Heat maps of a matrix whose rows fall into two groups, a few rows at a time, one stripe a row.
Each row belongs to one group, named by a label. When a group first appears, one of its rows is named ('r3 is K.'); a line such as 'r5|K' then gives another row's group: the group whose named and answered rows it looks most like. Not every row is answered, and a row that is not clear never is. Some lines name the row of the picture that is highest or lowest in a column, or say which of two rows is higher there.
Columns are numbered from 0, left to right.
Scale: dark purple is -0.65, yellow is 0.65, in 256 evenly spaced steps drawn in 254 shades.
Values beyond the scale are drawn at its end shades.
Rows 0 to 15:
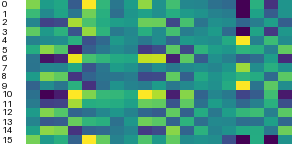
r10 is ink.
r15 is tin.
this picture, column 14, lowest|15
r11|ink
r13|ink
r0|tin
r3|tin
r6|ink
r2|ink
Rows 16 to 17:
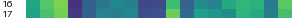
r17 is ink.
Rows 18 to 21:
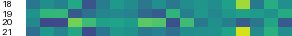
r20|ink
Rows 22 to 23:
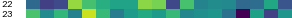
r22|ink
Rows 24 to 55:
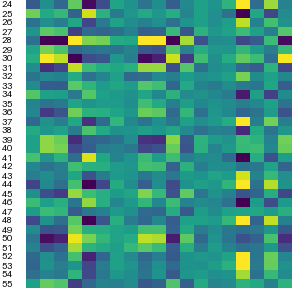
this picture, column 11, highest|28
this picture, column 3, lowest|30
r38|tin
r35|ink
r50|ink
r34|tin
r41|tin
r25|tin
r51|ink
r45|ink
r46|tin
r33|ink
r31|ink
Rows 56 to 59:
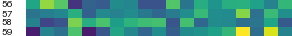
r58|ink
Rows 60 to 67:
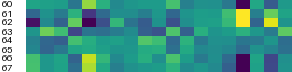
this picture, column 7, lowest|62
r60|tin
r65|ink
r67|tin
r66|tin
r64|ink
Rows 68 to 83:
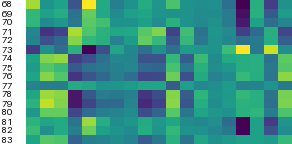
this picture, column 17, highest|73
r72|ink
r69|tin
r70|tin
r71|ink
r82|tin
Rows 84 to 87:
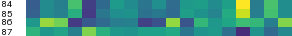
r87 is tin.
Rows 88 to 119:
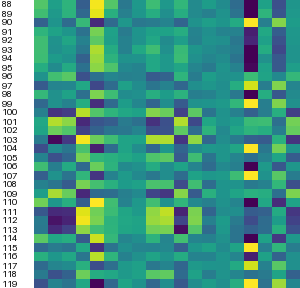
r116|tin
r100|ink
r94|tin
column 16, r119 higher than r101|No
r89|tin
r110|tin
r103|ink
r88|tin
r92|tin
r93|tin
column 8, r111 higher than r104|Yes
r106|tin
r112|ink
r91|tin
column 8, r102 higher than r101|Yes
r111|ink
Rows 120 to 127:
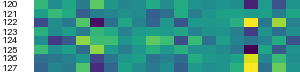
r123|tin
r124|ink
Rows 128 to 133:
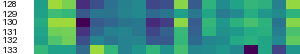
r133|tin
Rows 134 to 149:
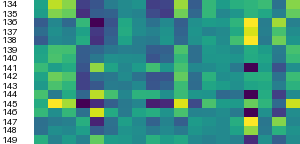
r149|tin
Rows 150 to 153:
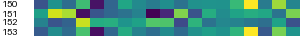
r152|ink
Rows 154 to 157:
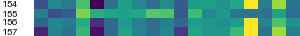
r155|ink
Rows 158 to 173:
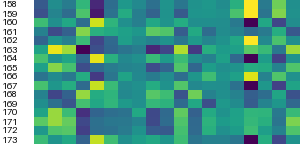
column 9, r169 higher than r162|Yes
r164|tin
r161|ink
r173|tin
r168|ink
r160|tin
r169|ink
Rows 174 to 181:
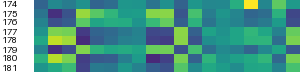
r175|ink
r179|ink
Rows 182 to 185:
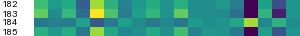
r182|tin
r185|tin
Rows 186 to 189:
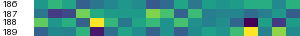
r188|tin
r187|ink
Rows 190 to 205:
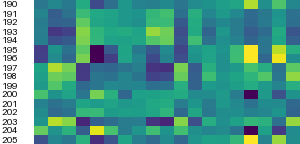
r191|ink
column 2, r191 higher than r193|Yes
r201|ink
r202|ink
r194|ink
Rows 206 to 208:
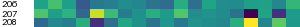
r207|tin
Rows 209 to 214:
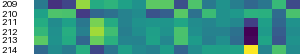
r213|tin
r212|tin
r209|ink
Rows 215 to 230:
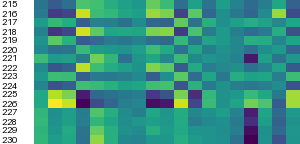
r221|tin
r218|ink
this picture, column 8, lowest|226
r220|ink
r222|ink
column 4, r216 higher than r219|Yes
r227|tin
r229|tin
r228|tin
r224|ink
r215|ink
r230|tin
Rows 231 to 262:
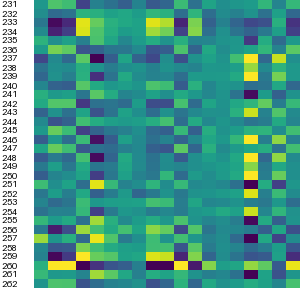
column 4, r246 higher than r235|No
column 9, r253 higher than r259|No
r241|tin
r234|ink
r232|ink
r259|ink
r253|ink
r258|ink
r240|ink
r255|tin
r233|ink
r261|tin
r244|ink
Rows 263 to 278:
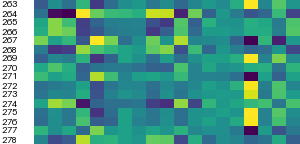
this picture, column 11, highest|264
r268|ink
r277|tin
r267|tin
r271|tin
